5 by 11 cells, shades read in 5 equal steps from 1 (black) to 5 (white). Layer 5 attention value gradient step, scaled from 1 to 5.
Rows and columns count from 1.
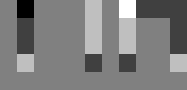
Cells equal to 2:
9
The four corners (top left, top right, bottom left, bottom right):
3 2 3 3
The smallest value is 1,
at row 1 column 2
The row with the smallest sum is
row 1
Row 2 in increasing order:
2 2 3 3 3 3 3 3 3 4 4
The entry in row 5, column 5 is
3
